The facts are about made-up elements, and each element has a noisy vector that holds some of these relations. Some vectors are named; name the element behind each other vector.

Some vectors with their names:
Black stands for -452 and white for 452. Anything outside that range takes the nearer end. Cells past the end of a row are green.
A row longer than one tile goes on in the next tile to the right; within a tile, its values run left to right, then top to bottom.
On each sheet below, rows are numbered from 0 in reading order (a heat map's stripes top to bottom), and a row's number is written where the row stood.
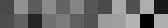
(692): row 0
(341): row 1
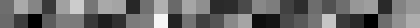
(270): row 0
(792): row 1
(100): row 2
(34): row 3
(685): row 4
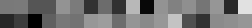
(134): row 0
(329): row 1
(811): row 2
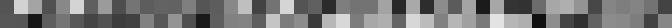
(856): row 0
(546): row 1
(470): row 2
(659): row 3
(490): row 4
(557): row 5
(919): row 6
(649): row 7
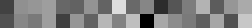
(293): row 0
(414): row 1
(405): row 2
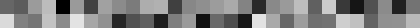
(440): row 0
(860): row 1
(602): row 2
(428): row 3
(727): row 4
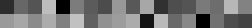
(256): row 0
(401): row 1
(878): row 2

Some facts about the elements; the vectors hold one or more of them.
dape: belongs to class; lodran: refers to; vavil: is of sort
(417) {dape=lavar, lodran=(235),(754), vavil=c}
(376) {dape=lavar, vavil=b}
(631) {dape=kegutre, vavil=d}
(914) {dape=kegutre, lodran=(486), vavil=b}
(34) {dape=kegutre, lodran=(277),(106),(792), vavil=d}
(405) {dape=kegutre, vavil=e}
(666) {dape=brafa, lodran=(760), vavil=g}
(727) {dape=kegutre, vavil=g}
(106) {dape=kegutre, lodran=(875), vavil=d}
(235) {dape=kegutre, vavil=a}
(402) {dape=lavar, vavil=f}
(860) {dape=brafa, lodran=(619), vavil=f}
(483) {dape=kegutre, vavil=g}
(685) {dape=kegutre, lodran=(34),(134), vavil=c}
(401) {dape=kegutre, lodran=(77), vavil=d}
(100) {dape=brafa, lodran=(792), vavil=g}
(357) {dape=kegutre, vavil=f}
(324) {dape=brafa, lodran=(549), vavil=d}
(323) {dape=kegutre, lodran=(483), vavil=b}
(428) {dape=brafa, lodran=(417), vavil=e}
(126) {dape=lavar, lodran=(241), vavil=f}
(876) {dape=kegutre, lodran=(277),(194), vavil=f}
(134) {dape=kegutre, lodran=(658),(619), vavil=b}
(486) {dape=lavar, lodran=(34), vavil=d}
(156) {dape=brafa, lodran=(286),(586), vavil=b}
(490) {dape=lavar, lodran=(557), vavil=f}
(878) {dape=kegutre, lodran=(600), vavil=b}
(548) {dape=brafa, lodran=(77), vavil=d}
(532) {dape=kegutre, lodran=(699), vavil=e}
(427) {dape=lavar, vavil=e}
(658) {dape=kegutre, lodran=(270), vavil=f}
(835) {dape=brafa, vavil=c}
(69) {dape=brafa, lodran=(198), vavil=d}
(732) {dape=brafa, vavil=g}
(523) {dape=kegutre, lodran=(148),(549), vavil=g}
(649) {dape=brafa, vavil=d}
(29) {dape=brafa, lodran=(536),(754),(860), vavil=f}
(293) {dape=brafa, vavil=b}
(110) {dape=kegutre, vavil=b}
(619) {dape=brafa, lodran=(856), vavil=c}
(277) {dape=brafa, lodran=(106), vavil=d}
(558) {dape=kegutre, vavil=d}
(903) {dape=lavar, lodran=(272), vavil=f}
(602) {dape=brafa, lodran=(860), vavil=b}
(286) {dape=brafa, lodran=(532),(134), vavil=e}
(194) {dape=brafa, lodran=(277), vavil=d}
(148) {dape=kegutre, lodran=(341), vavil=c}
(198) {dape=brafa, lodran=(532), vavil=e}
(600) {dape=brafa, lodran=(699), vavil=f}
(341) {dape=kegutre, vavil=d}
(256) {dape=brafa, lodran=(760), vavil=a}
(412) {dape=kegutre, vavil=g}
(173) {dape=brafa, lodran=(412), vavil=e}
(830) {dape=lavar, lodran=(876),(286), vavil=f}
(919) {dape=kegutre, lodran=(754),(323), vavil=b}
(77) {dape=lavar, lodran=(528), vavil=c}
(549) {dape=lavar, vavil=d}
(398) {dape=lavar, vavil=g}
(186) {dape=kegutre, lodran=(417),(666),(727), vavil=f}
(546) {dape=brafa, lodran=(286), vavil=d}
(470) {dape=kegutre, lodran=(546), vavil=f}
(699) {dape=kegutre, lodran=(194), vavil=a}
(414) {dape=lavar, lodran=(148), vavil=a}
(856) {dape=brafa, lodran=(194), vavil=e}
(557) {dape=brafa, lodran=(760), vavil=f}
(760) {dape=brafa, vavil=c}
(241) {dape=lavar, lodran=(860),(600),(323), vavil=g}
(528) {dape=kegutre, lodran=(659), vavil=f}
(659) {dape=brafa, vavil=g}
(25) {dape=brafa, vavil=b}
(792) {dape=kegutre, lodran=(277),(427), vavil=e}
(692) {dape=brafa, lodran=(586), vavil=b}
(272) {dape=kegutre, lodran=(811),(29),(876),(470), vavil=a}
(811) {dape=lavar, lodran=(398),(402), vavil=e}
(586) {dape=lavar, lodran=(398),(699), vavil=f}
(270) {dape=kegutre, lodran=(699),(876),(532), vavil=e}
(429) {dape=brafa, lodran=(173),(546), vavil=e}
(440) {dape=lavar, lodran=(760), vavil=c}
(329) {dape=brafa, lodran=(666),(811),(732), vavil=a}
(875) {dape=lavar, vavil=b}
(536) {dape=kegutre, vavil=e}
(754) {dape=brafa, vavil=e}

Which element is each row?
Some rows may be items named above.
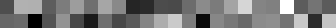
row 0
(619)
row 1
(100)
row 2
(536)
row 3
(77)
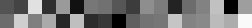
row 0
(523)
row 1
(134)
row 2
(760)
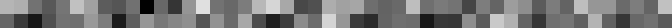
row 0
(830)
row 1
(398)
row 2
(835)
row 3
(427)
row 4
(586)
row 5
(914)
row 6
(903)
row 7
(903)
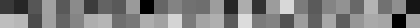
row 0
(235)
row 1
(732)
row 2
(490)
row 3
(835)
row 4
(549)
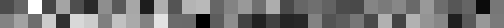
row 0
(148)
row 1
(557)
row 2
(619)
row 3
(194)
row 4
(110)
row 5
(398)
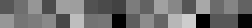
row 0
(357)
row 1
(272)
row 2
(241)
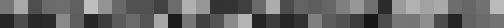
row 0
(194)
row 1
(486)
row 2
(100)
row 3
(194)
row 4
(658)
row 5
(586)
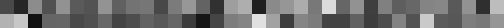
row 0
(483)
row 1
(69)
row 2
(658)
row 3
(754)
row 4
(546)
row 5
(402)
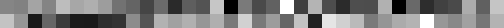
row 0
(126)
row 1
(875)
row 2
(256)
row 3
(148)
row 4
(666)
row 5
(186)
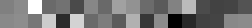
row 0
(77)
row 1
(376)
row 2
(277)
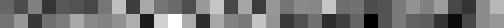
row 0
(412)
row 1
(528)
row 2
(417)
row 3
(29)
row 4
(699)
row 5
(876)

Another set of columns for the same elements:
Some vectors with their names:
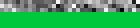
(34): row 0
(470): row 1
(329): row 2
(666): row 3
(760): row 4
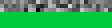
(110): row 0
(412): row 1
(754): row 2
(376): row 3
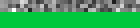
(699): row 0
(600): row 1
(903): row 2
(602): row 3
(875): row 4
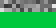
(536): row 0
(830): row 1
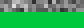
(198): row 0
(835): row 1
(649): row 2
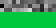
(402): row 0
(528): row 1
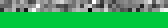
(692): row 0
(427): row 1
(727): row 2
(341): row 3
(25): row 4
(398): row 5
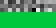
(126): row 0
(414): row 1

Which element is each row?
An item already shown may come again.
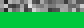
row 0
(148)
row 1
(685)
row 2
(830)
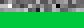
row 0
(486)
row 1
(546)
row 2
(402)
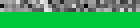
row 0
(811)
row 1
(440)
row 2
(835)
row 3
(402)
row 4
(126)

